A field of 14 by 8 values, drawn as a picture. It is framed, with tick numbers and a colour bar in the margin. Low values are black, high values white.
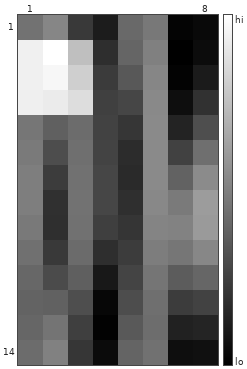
Odd patch: higher, in the top left. Calmest part: centre. Ninth with the highest average: top left.
